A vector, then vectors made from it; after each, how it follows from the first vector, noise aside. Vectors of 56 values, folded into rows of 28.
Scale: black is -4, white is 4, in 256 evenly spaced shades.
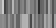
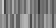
copied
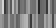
copied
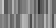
copied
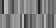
sign-scrambled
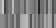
copied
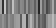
sign-scrambled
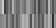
copied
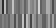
sign-scrambled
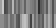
copied
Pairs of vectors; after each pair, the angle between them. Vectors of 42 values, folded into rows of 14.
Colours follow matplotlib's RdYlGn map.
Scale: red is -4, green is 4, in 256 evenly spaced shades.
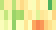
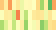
orthogonal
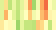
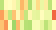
orthogonal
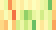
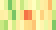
nearly opposite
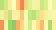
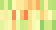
orthogonal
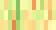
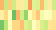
partly opposed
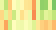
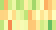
partly opposed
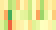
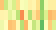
partly aligned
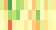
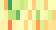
nearly parallel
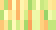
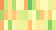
partly aligned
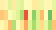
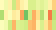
nearly opposite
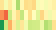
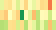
partly aligned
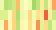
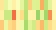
orthogonal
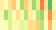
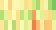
partly aligned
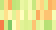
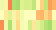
nearly parallel
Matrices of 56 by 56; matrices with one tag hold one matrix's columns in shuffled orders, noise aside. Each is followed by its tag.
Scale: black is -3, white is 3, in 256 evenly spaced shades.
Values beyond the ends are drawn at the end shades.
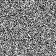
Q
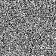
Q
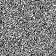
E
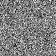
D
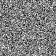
Q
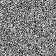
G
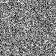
G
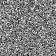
E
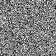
E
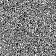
G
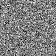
E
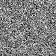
E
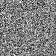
G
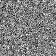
Q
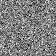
D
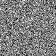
E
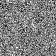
G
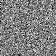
E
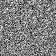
E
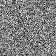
E
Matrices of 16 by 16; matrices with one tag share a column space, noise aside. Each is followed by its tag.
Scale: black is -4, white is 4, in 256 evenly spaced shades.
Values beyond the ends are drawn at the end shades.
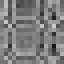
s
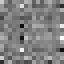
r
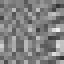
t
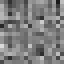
s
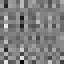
r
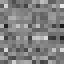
r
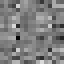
r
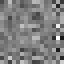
r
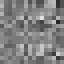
s
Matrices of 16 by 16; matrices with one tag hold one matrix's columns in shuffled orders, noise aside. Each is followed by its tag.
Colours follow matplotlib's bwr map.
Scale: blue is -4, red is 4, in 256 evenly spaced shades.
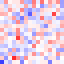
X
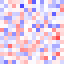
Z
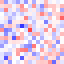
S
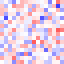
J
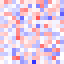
X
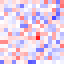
X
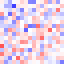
Z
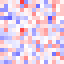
J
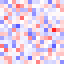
S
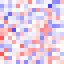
Z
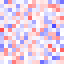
S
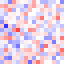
S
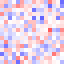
J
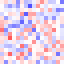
Z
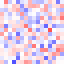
S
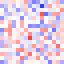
Z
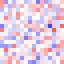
S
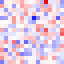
J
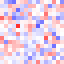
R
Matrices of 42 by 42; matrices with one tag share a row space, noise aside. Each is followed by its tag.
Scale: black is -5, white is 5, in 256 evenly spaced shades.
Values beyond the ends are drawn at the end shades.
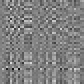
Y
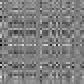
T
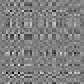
Y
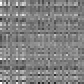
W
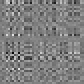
Y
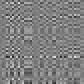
Y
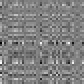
T
